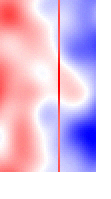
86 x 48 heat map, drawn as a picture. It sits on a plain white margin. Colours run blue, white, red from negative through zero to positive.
Slope: up to the left. Odd lines: column 30. Ninth with the lowest average: bottom right.
